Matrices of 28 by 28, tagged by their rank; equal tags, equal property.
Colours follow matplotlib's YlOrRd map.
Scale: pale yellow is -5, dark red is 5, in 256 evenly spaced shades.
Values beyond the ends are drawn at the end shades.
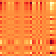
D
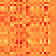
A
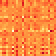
A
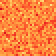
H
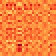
A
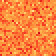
H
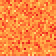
H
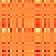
D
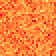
H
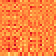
A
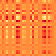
D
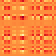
D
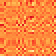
A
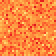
H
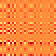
D
